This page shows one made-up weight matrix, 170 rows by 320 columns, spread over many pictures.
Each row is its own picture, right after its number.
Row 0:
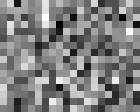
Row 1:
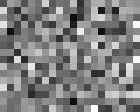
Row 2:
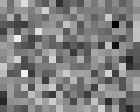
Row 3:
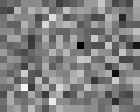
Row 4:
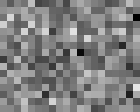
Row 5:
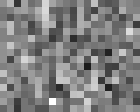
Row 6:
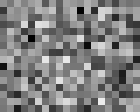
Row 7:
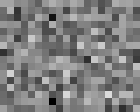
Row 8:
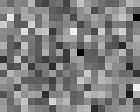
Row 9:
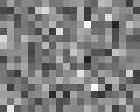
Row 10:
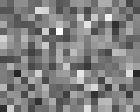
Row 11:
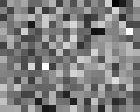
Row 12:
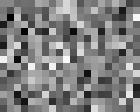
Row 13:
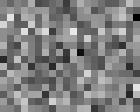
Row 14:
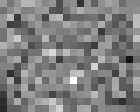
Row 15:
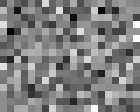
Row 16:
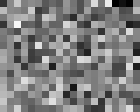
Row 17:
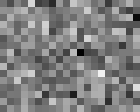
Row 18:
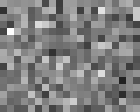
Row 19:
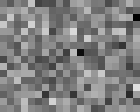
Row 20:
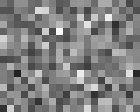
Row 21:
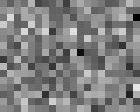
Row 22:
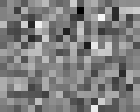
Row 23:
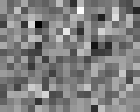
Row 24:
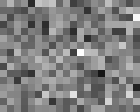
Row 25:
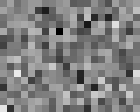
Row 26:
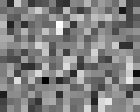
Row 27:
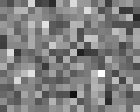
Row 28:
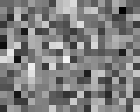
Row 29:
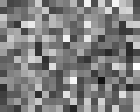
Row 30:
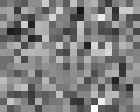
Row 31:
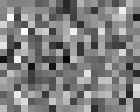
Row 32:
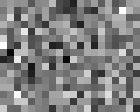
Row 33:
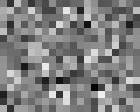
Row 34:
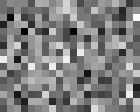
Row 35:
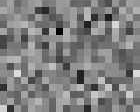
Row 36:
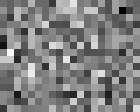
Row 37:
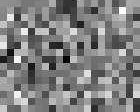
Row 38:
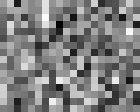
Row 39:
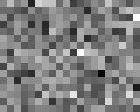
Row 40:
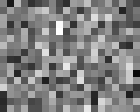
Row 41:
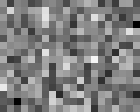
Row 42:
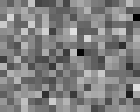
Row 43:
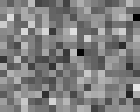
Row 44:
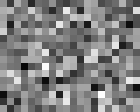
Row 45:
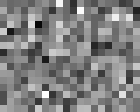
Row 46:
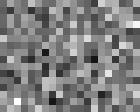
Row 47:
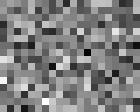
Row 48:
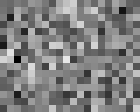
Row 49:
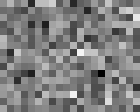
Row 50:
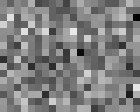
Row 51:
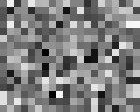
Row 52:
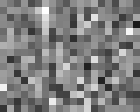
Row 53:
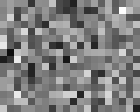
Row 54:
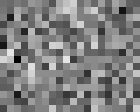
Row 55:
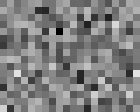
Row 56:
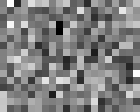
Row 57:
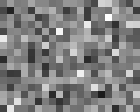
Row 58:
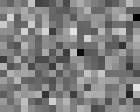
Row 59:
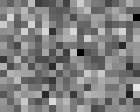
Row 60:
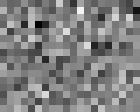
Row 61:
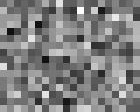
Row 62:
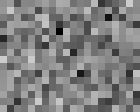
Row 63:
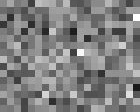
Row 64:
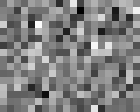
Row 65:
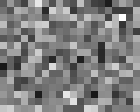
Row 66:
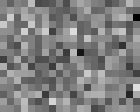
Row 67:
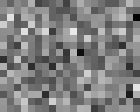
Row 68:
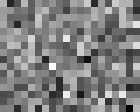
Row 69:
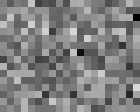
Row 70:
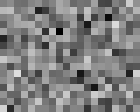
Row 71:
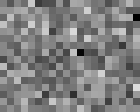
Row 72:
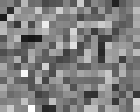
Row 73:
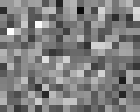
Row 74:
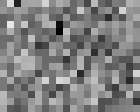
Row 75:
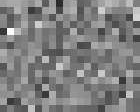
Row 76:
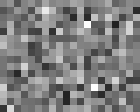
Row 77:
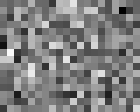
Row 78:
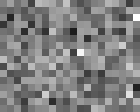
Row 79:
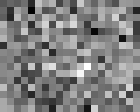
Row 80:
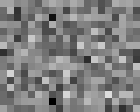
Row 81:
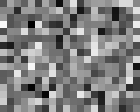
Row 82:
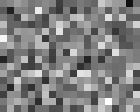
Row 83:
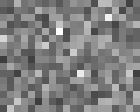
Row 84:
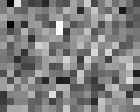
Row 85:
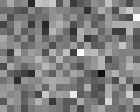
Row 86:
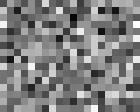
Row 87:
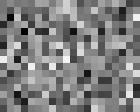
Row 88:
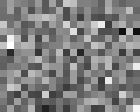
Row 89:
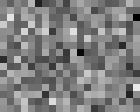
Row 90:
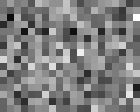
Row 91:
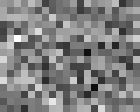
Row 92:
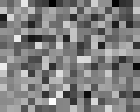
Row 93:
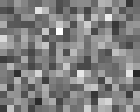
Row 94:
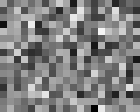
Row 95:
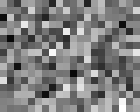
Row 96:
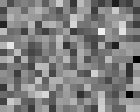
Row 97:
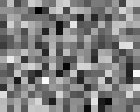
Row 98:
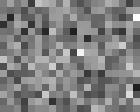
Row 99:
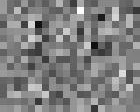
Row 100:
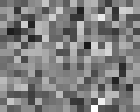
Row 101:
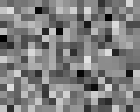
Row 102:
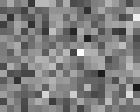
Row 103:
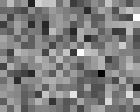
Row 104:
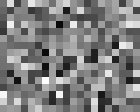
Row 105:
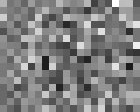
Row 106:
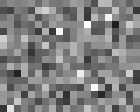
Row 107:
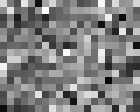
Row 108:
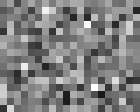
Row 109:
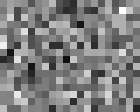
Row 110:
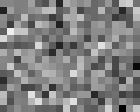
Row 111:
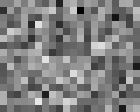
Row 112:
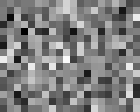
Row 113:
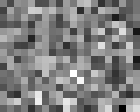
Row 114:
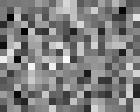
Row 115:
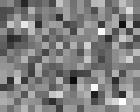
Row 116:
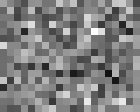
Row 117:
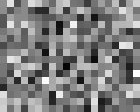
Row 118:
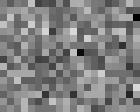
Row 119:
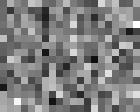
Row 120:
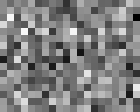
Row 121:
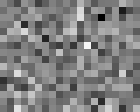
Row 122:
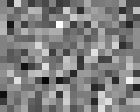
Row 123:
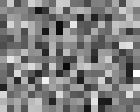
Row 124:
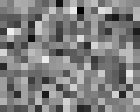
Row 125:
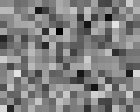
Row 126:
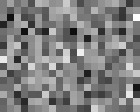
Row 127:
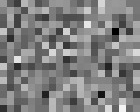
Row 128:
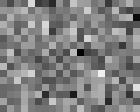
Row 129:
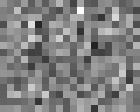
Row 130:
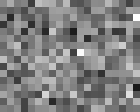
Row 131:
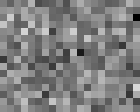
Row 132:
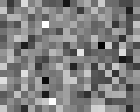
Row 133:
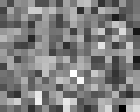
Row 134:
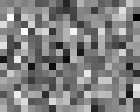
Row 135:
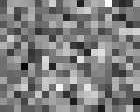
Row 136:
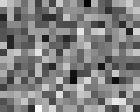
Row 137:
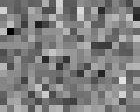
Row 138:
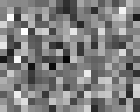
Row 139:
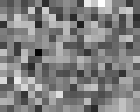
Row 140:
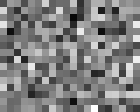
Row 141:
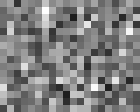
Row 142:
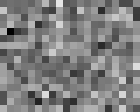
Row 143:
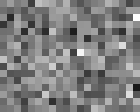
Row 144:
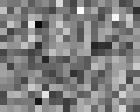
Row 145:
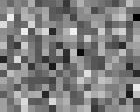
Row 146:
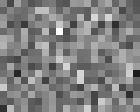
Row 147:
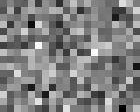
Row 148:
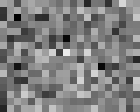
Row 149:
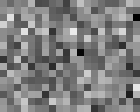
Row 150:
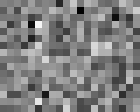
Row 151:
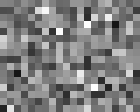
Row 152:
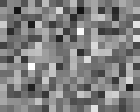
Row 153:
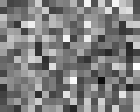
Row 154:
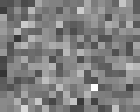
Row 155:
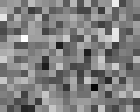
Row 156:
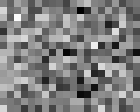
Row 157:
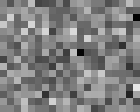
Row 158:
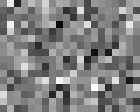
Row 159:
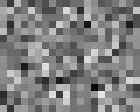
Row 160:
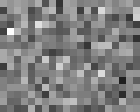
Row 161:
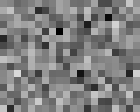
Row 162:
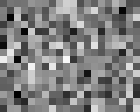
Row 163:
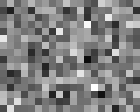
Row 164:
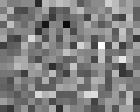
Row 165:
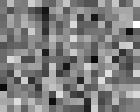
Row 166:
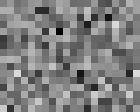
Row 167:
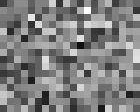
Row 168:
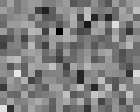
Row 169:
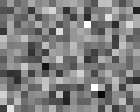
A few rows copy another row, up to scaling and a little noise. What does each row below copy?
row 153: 29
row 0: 38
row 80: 7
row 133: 113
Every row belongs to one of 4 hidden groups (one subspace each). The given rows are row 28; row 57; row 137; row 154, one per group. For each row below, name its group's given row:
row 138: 28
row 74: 57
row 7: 154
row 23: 137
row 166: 57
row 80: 154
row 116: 154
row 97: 57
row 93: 57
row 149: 28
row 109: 28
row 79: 154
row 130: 28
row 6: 137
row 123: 57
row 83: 57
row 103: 28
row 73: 137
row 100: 137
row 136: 154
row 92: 154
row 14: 154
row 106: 57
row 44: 57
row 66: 28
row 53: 28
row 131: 28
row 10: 57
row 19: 28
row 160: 137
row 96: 137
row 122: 57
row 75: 137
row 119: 57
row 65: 154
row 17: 28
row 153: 154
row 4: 28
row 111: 137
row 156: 154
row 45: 137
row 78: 28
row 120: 28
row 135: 154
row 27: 28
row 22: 137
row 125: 57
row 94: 137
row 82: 57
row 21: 28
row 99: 137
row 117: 57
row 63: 28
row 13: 28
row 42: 28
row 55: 57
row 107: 154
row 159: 57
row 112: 28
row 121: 137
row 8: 28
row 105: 154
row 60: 137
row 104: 57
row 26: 57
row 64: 137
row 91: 154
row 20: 57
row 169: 57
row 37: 28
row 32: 28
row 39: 28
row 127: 154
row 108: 57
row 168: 57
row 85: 28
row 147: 137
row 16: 154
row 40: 57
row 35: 57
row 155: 154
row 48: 28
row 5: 57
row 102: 28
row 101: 57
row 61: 137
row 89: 28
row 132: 154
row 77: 28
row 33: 57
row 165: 57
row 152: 137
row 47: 154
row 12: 28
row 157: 28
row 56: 57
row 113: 137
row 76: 57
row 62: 57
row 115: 154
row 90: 28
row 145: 28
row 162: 28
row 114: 28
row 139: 154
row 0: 57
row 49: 28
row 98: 28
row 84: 57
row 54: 28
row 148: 154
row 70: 57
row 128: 28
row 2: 154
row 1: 137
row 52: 57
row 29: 154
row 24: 28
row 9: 57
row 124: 137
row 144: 137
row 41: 57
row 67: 28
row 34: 28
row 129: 137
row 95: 154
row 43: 28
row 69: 28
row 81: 137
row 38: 57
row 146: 57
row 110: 137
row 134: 28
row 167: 154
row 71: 28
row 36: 28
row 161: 57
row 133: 137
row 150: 137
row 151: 57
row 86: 137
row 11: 154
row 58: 28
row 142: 137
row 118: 28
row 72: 154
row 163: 57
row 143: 28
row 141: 57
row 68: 154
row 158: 57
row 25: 57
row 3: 154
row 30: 137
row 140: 137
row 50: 28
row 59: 28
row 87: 28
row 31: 28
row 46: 57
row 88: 154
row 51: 57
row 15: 137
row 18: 137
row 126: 28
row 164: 154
